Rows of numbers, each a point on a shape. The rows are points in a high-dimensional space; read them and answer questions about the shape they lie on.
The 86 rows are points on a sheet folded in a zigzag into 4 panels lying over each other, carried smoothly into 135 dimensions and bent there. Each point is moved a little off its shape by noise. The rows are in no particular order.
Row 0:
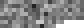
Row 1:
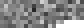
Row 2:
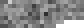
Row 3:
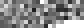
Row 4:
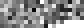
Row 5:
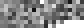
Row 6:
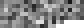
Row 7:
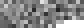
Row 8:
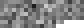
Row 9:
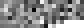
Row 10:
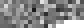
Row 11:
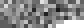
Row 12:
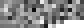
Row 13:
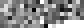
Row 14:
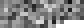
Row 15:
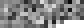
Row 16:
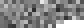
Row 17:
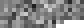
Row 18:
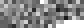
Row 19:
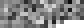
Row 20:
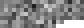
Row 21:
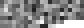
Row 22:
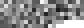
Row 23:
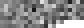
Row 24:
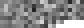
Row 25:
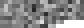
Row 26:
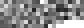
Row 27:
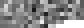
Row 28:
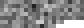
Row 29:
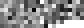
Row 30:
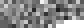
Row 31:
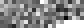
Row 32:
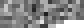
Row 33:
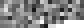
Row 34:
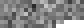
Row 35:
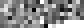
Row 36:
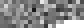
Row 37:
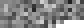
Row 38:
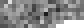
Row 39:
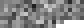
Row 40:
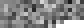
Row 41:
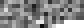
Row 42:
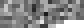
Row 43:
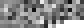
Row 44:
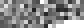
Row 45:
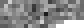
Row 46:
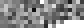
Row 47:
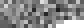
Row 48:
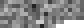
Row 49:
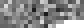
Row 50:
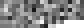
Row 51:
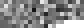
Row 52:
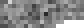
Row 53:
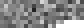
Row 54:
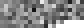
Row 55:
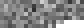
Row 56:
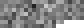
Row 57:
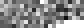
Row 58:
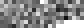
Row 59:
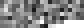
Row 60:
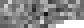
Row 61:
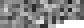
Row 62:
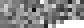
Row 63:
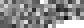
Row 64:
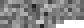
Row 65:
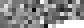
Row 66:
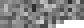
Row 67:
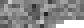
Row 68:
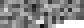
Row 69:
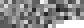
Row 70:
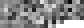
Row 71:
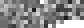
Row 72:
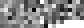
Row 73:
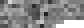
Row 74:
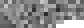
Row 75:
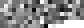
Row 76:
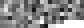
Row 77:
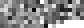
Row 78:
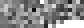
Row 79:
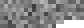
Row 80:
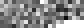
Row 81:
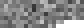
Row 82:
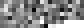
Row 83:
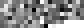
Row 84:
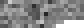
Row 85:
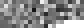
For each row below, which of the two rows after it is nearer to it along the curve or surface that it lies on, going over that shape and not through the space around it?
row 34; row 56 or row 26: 56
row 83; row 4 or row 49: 4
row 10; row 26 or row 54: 26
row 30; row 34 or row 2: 2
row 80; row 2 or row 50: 2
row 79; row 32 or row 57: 57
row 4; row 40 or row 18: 40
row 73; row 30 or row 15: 30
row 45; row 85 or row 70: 85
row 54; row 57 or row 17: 17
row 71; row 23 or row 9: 23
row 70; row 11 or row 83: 83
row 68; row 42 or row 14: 14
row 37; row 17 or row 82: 17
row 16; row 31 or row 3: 31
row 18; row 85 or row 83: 85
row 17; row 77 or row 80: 77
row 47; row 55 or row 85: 85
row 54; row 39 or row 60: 39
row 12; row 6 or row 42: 6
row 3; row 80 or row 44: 44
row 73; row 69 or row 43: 69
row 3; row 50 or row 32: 32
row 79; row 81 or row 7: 7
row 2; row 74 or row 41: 74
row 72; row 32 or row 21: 21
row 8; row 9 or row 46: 46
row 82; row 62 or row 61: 61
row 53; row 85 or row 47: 85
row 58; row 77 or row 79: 79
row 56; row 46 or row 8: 8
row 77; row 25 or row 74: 25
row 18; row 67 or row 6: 67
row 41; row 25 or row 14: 14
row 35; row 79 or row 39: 39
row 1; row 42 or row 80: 80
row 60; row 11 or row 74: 11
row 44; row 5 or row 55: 55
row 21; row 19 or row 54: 19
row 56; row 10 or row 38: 10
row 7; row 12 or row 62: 62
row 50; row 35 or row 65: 35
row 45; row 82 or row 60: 60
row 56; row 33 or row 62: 62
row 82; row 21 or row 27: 21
